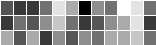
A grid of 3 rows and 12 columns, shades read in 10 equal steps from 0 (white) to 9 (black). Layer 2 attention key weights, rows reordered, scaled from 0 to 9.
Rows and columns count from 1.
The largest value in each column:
7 7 7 7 4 6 9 6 5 3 2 7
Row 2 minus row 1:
1 -2 -1 -1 1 2 -2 2 -1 3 0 2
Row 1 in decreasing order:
9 7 7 6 5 5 5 4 3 1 1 0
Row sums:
53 57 51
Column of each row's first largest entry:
7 1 4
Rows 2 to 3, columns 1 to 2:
7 5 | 3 6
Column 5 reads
1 2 4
